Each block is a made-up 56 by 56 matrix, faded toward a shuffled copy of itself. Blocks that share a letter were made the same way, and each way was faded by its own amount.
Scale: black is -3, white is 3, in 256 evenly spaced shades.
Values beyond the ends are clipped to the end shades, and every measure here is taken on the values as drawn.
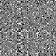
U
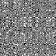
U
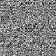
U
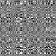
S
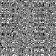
U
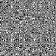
U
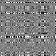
S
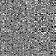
U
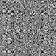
U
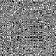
U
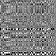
S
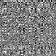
U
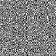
U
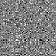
U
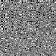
U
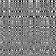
S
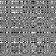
S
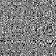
U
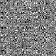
U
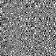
U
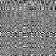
S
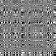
S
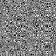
U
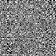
U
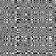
S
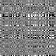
S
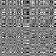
S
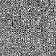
U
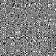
U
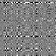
S
